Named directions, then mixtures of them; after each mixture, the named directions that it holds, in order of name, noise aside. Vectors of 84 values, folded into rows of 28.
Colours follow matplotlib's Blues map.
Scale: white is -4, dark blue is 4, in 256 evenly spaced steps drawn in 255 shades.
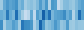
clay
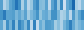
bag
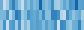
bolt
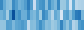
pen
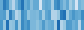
bolt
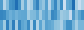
bag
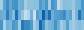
clay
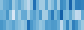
pen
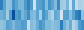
pen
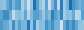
bag, pen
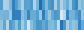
bolt, pen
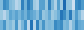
bag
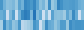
clay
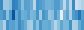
bag, pen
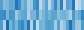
bag, bolt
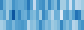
pen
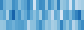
pen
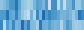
bag, clay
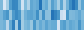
bag, bolt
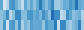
bolt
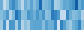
bolt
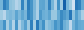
bag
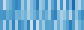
bag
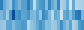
pen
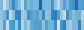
bolt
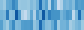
bolt, clay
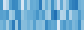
bag, bolt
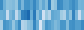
clay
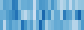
clay, pen
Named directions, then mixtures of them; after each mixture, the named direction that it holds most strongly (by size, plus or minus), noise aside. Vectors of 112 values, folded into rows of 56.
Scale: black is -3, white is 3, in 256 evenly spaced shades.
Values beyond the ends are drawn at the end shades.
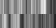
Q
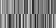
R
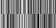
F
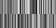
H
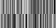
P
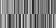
R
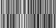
F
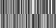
H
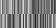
R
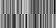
P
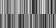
H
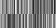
P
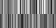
H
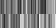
Q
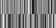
R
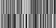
P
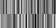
P
